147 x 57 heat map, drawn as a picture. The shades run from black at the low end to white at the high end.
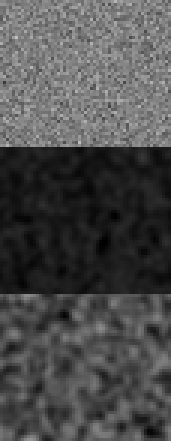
It is made of 3 by 1 panels. Panel 1,1: middling, fine-grained. Panel 2,1: very low, blotchy, faint in contrast. Panel 3,1: low, blotchy.
